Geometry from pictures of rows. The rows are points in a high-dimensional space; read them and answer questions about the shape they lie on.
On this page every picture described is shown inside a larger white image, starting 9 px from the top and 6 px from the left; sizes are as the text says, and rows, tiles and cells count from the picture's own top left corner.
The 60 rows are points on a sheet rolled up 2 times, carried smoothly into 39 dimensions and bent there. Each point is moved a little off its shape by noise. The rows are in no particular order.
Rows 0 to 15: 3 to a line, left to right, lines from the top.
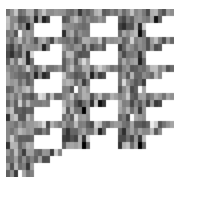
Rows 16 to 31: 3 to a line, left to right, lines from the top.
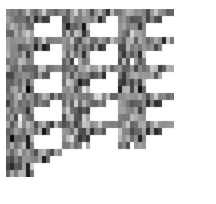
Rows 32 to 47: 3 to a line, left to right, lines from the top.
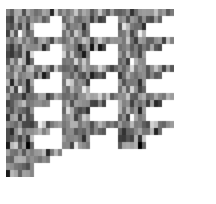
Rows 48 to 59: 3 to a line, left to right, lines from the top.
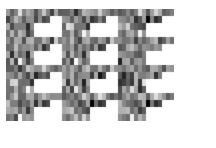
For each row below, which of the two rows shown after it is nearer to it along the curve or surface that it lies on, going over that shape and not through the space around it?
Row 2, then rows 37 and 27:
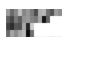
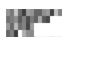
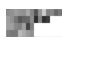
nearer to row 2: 37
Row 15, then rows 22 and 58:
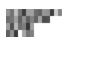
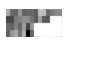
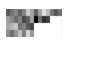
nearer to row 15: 58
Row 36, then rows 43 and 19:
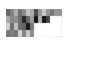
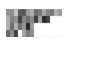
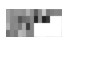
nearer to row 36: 43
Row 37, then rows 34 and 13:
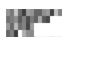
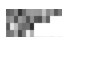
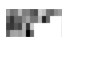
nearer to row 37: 13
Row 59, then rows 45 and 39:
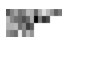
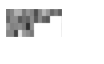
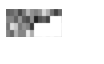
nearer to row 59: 39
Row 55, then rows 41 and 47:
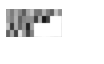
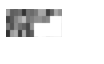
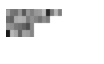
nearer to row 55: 41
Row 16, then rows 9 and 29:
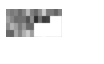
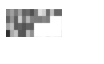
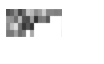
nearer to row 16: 9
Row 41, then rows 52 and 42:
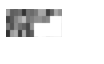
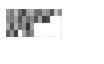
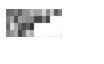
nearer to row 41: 42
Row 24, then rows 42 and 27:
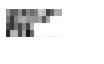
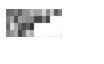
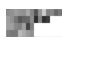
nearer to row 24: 42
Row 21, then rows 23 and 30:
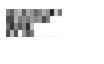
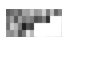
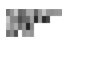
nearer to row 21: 30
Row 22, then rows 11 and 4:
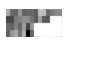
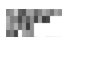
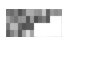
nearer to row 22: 4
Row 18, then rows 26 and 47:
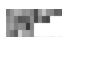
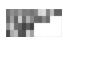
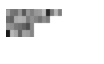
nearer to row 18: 47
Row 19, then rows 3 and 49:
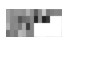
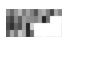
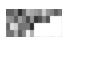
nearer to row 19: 49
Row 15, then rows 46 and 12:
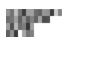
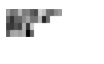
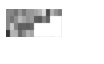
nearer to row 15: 46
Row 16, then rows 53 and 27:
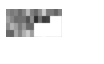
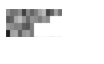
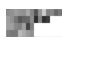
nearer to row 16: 27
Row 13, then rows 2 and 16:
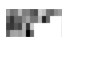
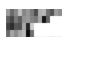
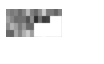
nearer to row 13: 2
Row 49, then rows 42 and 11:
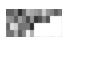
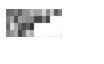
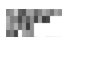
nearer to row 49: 42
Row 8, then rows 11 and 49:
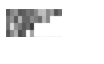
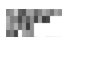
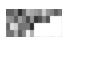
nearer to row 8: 49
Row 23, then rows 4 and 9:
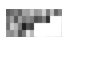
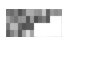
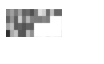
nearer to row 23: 9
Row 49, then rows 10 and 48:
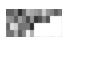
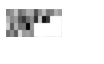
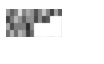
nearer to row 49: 10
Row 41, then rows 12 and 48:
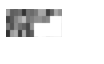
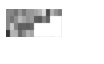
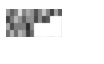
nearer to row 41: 48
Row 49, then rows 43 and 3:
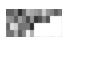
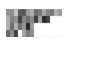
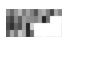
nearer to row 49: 43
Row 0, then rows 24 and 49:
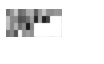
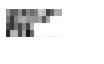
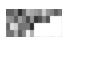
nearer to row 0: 49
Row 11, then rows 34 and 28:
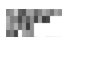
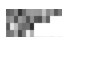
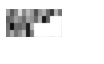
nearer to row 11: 28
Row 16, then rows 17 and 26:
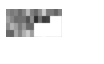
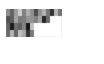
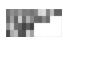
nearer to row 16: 26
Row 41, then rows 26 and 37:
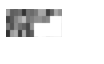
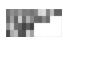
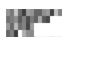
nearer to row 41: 26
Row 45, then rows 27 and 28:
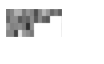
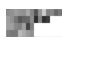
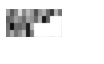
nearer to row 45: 27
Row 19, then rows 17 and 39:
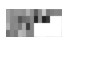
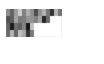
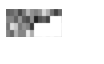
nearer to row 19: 39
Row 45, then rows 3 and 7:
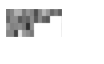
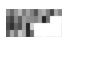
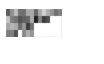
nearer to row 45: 7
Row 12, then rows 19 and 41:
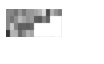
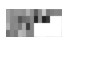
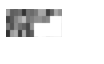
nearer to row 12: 19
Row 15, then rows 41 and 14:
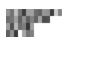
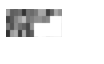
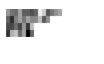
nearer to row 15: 14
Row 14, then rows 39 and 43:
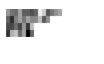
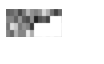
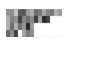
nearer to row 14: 43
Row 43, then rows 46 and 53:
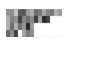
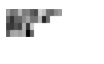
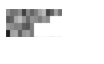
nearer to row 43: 46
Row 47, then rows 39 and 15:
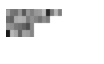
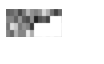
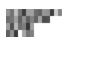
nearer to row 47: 39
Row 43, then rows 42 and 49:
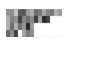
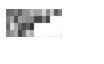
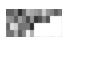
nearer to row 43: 49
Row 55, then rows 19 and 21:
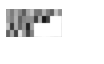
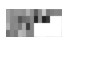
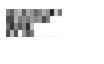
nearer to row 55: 21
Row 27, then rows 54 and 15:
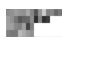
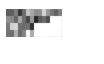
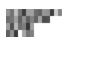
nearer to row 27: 54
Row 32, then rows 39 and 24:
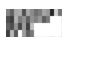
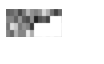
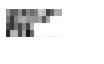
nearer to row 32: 24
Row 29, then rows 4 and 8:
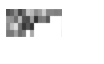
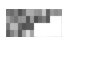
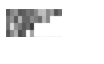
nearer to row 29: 8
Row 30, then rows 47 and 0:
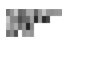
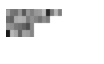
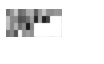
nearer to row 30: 0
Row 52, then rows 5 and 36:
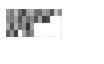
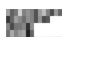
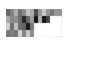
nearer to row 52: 36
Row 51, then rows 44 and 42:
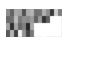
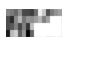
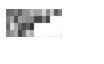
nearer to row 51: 44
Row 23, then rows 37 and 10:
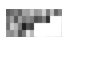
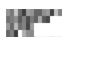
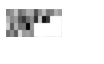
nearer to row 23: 10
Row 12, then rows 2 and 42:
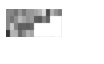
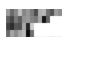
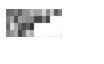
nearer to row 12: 42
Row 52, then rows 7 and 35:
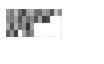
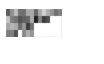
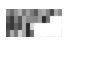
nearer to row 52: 7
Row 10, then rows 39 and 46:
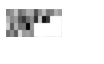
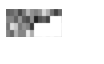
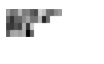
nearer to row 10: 39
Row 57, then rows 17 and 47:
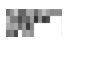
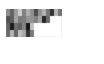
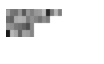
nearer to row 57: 17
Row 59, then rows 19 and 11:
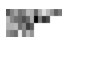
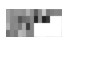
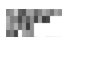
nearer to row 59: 11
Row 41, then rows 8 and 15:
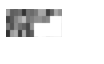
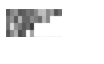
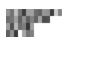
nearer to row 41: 8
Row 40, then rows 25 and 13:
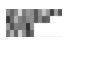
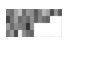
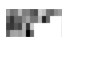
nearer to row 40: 25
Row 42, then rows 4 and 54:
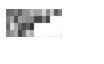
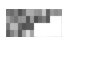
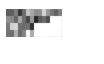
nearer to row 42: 54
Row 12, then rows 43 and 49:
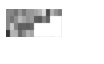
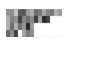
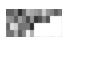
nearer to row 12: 49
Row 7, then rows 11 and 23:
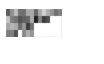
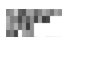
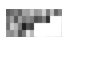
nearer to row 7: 11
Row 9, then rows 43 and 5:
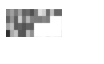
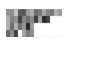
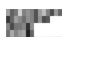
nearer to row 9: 5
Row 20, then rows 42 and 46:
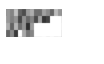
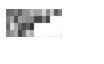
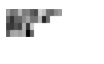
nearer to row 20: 46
